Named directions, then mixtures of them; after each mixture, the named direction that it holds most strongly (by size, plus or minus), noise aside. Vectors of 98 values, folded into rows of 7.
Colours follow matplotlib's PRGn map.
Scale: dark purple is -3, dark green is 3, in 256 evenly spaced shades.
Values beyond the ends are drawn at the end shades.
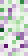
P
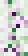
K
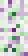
K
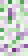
P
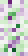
K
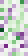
P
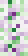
K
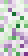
K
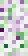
P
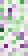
P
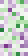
P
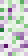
P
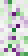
K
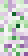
K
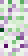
P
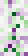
K
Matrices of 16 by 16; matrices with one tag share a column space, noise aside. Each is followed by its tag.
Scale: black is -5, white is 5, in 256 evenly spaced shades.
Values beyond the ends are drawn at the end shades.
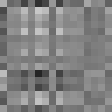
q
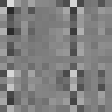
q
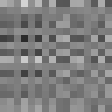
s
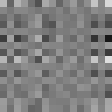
s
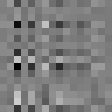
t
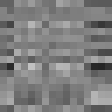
t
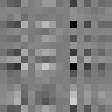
t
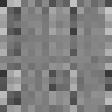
q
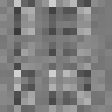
q
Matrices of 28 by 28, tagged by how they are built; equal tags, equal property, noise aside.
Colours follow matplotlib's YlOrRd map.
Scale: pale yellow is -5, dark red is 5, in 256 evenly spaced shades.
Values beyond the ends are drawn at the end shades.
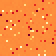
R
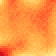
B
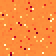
R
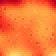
B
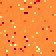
R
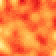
B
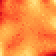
B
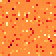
R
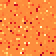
R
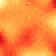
B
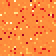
R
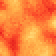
B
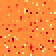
R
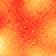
B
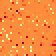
R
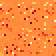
R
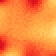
B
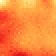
B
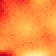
B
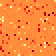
R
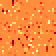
R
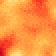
B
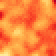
B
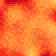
B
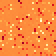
R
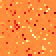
R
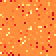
R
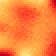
B
